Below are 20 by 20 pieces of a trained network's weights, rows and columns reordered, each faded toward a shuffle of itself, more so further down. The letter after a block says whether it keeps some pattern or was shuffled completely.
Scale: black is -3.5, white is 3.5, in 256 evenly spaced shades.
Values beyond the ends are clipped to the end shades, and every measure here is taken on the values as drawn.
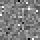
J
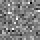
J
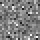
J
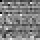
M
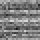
M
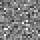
J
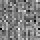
M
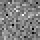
J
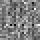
M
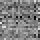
M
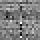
M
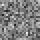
J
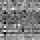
M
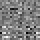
M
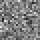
J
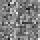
M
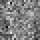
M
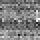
M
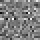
M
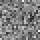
J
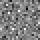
J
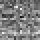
M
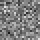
J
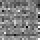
M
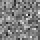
J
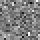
J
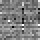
M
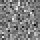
J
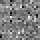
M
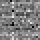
M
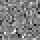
J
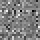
M
